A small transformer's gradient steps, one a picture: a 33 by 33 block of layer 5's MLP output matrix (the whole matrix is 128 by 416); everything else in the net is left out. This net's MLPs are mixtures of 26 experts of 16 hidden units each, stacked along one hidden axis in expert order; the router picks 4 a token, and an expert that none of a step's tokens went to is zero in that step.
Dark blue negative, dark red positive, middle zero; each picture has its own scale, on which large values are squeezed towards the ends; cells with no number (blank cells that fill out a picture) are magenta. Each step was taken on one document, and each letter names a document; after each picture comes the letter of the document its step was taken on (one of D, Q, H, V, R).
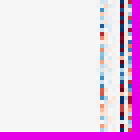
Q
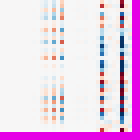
Q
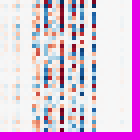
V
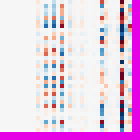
Q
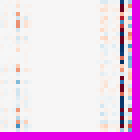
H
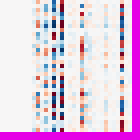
Q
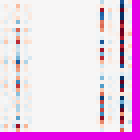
H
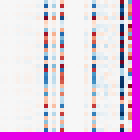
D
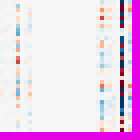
H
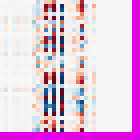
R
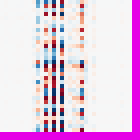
R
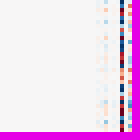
D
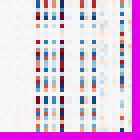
D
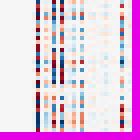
Q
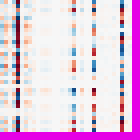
H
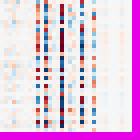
V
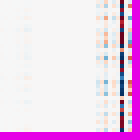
D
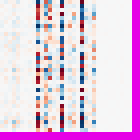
V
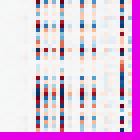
D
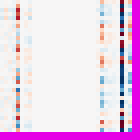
H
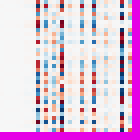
D
